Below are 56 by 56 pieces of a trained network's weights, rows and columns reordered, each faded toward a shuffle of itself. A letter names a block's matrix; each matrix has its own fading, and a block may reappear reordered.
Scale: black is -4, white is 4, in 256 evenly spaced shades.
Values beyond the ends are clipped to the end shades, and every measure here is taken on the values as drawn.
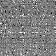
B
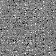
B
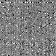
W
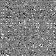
B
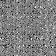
W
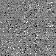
B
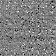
B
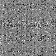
W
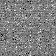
B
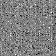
W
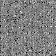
W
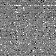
B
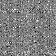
W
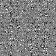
B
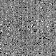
W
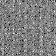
W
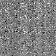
W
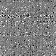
W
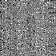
W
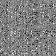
W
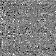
B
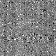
W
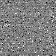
B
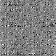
W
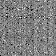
W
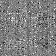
W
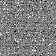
B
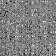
W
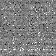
B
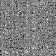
W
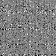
W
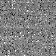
B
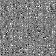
W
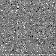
B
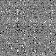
B
